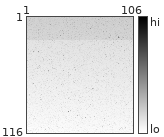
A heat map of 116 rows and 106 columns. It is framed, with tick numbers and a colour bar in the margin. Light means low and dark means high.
Seam: horizontal, 20% of the way down, the top part higher. Average level on the scale: 10%. Slope: up to the top.
